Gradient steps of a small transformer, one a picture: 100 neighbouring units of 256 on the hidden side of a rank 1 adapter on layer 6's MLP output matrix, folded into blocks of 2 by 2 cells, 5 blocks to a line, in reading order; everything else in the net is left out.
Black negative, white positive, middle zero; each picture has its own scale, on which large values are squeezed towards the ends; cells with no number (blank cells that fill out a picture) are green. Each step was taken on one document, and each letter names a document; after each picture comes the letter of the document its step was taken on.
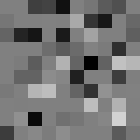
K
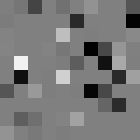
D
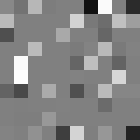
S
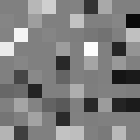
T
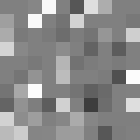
T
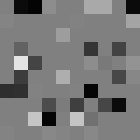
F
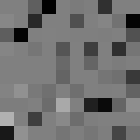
T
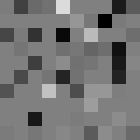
K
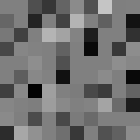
T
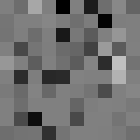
K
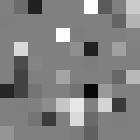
F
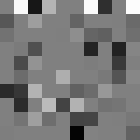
F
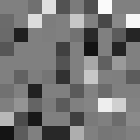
T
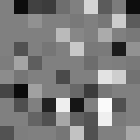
F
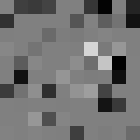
S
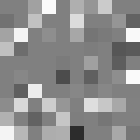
T
